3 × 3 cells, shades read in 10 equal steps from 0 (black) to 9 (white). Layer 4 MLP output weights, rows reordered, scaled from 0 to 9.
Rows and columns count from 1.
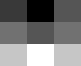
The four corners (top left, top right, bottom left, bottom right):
2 3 7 7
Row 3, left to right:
7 9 7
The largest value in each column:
7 9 7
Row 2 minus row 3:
-3 -6 -3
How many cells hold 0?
1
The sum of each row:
5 11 23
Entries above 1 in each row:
2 3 3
